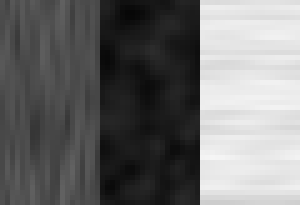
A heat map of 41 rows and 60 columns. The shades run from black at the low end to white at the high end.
The table splits into one row of 3 panels. Panel 1,1: low, streaked downward, faint in contrast. Panel 1,2: very low, blotchy, faint in contrast. Panel 1,3: very high, streaked across, faint in contrast.
